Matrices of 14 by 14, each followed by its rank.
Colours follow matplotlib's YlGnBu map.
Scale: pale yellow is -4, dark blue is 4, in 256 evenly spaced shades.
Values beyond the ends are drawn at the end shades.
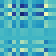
one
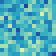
full rank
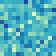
full rank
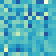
three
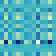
one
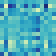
three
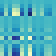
one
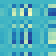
one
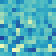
three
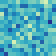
full rank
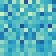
three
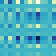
one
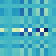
one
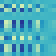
one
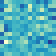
three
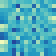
three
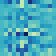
three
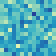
full rank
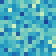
full rank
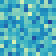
full rank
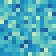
full rank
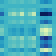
one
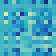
three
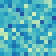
full rank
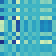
one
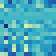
three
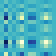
one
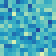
full rank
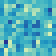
three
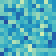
full rank
